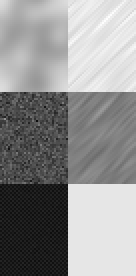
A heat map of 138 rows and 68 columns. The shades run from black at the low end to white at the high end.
It is made of 3 by 2 panels. Panel 1,1: high, smooth. Panel 1,2: very high, slanting up to the right, faint in contrast. Panel 2,1: low, fine-grained. Panel 2,2: middling, slanting up to the right, faint in contrast. Panel 3,1: very low, checkered, faint in contrast. Panel 3,2: very high, flat.
